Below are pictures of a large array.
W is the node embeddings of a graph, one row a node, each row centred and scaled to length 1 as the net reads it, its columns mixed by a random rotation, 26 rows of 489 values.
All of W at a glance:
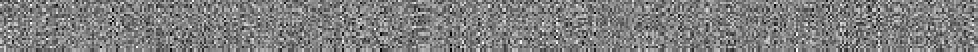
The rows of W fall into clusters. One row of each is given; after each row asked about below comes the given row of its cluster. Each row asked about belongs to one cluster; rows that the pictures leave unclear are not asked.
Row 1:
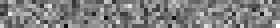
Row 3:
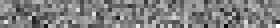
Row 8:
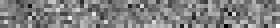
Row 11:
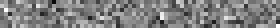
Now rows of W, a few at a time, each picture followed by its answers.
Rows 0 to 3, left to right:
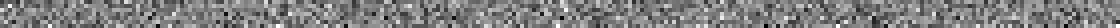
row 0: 3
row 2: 11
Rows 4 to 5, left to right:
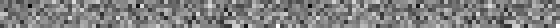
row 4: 8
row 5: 8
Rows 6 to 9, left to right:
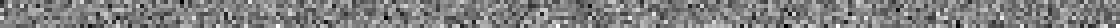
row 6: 3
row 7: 1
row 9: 11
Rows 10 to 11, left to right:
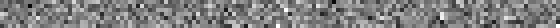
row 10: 8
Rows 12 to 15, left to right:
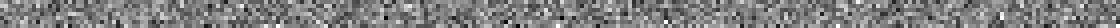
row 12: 11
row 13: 1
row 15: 11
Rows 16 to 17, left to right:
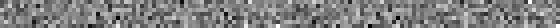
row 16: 3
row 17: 3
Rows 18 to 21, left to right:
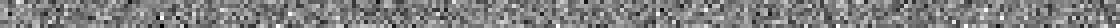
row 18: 11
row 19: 1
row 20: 11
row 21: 11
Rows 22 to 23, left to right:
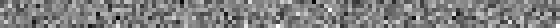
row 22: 3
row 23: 1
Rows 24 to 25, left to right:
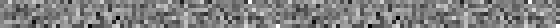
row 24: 3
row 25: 3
